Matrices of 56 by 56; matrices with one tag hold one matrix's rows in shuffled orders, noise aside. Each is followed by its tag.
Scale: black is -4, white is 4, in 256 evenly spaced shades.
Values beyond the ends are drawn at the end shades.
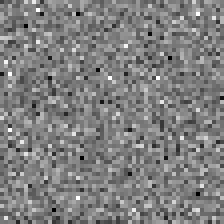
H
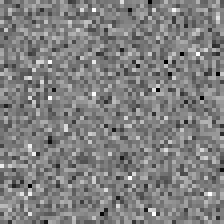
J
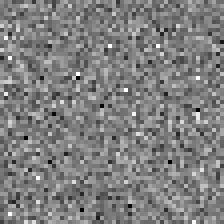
H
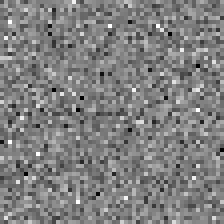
H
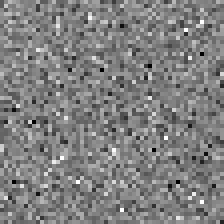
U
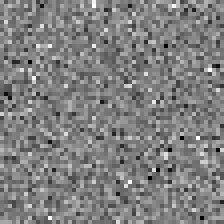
J
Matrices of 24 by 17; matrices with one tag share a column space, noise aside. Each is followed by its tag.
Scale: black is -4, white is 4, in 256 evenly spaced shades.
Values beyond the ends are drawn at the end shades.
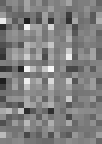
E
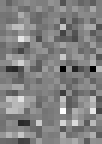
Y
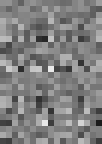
Y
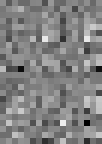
Y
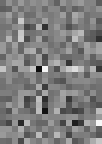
Y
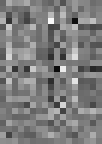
E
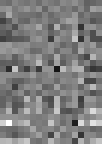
Y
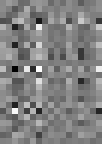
E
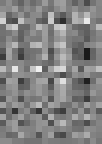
E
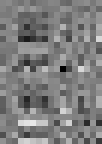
Y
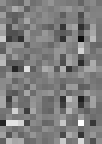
Y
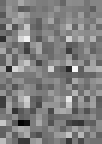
Y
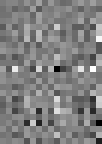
Y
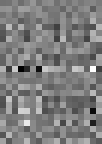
Y
